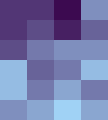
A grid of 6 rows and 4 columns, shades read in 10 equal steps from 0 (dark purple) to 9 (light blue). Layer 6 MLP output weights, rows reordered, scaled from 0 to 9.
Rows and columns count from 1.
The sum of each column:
29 26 28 36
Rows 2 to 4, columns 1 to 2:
2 3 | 3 5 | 8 4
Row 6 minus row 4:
-2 3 4 -1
